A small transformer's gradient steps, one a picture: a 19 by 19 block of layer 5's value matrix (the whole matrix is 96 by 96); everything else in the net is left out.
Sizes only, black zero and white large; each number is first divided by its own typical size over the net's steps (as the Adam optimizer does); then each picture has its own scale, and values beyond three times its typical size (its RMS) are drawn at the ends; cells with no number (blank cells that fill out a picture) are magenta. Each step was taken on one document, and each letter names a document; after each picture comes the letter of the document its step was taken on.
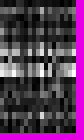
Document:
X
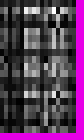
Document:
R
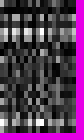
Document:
X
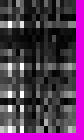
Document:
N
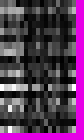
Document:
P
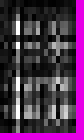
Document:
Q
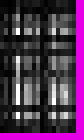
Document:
Q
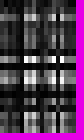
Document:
R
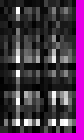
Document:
Q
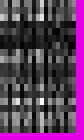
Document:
X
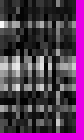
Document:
X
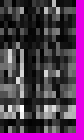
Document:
N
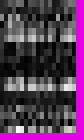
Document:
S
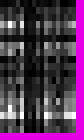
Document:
N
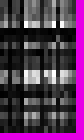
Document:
R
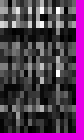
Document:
X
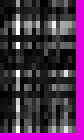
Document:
Q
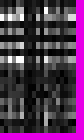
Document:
N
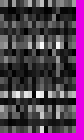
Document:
X
